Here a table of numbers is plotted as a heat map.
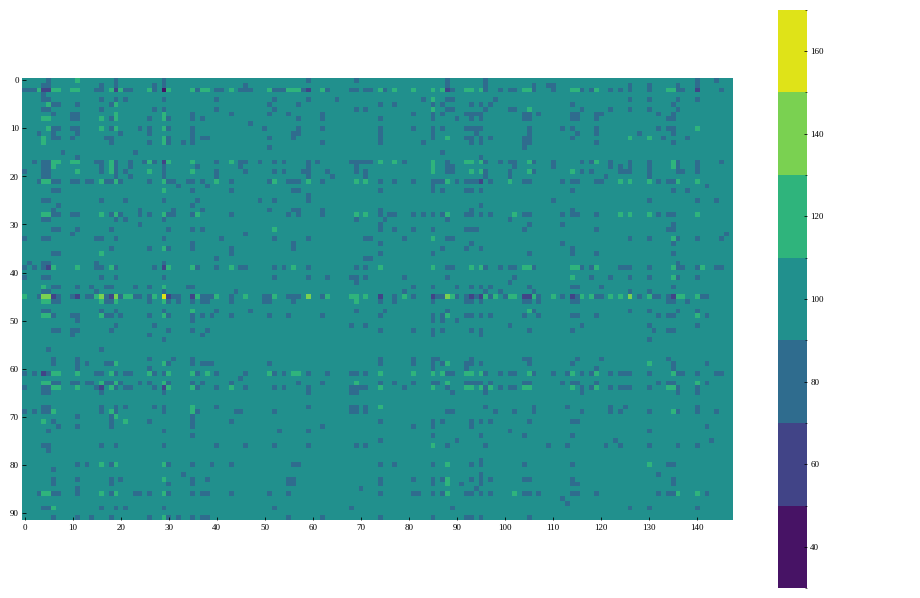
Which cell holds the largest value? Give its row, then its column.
45, 29
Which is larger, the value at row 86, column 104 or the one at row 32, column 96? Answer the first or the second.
the second
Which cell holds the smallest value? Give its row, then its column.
2, 29
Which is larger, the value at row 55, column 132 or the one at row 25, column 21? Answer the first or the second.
the first
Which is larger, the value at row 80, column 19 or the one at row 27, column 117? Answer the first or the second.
the first
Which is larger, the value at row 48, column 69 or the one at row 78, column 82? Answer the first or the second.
the second
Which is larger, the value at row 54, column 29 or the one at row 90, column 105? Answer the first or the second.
the second
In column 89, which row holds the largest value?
45
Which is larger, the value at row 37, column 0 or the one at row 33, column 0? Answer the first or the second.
the first
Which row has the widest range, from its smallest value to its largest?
45
